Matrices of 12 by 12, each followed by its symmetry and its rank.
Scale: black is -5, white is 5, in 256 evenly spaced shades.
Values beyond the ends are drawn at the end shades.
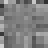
antisymmetric, rank two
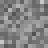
symmetric, full rank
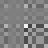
symmetric, rank one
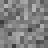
neither, full rank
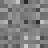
neither, rank two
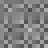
symmetric, rank two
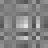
symmetric, rank one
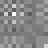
symmetric, rank two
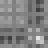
symmetric, rank two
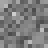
symmetric, full rank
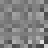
symmetric, rank two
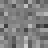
antisymmetric, rank two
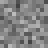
neither, full rank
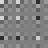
symmetric, rank one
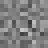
antisymmetric, rank two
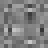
antisymmetric, rank two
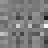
neither, rank two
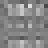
neither, rank two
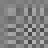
symmetric, rank one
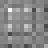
symmetric, rank two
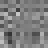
neither, rank two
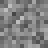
symmetric, full rank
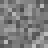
symmetric, full rank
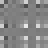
symmetric, rank one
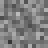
neither, full rank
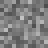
neither, full rank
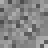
symmetric, full rank
